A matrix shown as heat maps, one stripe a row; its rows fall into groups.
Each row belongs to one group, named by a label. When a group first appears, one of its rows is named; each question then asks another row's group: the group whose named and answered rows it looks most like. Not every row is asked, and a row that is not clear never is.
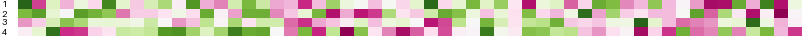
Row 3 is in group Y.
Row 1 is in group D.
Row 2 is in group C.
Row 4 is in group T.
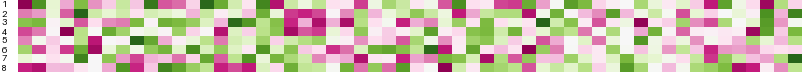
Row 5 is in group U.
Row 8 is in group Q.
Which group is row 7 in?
C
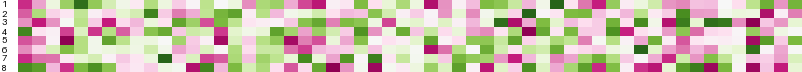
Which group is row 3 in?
Q
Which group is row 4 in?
D
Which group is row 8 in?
C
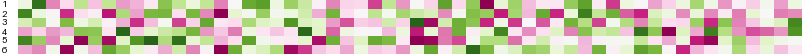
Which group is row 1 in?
C
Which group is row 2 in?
D
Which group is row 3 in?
C
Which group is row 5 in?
T
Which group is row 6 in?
Y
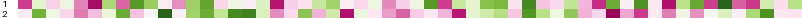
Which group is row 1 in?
U
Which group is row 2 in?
T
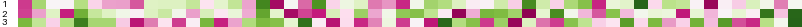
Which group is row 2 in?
Y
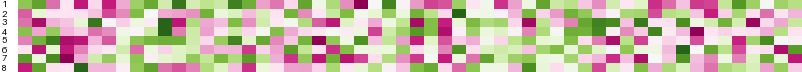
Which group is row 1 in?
T
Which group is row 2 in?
U
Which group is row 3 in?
Q
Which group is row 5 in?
T
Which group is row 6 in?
Q
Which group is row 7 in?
T
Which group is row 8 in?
U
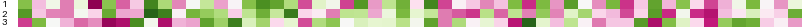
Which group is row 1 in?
D
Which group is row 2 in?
D
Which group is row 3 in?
U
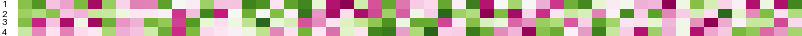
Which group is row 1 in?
C
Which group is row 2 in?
C
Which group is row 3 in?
D
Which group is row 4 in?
D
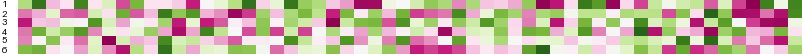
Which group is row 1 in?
C
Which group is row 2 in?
Q
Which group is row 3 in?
Q
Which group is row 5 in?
Q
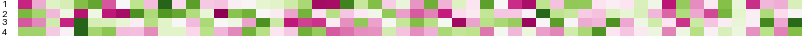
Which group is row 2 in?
T
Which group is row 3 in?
Y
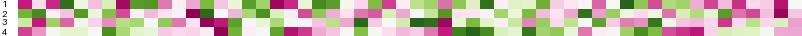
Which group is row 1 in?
U
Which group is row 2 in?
C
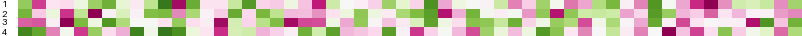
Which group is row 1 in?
D
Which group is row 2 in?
D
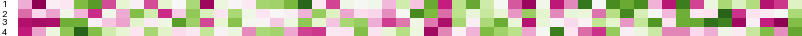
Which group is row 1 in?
Q
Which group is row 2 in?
U
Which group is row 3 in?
Q
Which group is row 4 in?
Y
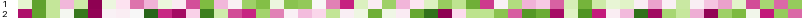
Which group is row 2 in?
U
